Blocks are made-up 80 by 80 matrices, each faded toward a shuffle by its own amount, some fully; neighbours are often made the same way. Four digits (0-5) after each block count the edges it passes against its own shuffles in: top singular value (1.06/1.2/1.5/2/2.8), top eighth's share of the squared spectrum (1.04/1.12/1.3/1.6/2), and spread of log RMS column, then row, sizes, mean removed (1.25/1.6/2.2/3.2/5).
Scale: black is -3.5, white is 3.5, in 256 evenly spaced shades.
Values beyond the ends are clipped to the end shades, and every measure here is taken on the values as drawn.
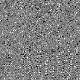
4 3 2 1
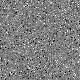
0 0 0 0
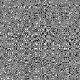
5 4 2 2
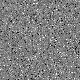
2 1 0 0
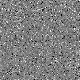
3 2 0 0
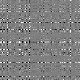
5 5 3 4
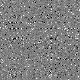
4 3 2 2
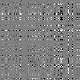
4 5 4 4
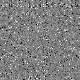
2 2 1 1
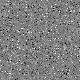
1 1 0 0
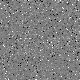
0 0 0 0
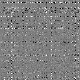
3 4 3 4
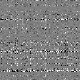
3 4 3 4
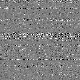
3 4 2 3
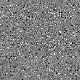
3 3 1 2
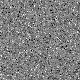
0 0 0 0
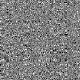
4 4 2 2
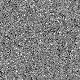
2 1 0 0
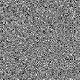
4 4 2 2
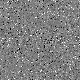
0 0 0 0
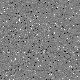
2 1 0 0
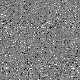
3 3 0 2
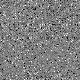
2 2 0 1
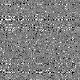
4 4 1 3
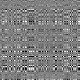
5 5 3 4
